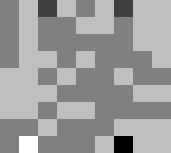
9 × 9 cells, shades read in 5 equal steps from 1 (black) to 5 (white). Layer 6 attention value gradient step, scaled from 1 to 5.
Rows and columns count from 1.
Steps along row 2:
up down same up same down up same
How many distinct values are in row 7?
2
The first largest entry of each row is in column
2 2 2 2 1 1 1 3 2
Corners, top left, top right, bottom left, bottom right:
3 4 3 4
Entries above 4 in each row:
0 0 0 0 0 0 0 0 1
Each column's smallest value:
3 3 2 3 3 3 1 3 3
